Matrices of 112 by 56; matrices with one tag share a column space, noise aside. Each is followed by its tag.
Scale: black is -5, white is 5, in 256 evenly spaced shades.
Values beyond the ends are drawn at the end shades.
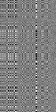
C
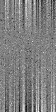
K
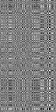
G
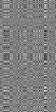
C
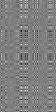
C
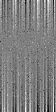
K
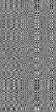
G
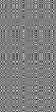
C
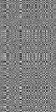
C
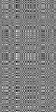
C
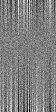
K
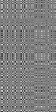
C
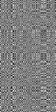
C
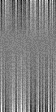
K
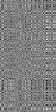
G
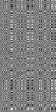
G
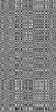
G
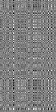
G
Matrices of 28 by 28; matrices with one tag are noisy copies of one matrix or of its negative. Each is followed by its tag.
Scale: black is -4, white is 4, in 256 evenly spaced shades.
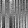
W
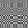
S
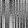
W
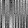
W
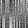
W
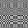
S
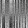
W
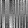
W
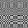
S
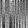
W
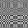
S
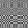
S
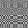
S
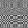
S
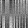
W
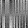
W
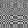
S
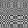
S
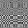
S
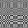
S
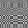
S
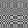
S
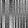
W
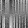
W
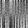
W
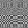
S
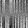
W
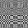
S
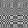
S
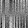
W
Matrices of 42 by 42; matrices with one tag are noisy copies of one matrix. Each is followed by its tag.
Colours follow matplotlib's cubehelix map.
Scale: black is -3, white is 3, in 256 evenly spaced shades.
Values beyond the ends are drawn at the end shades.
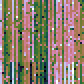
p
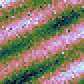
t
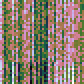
p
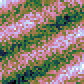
t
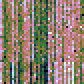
p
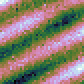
t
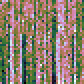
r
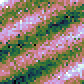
t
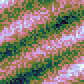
t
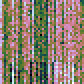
p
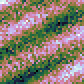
t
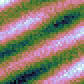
t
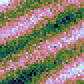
t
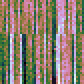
r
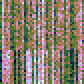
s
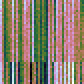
p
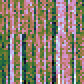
r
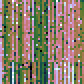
p
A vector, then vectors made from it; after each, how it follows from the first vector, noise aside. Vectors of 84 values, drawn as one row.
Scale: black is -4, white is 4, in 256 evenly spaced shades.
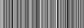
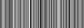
wrapped around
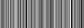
wrapped around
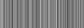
shrunk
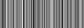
wrapped around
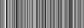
wrapped around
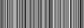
wrapped around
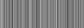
shrunk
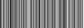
wrapped around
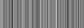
shrunk
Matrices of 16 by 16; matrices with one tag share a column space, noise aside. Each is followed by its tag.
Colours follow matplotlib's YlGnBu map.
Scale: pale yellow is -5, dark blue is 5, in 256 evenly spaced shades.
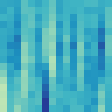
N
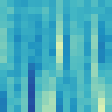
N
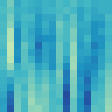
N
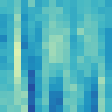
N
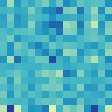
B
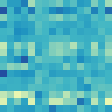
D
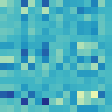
D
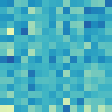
B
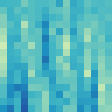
N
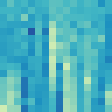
N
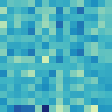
B
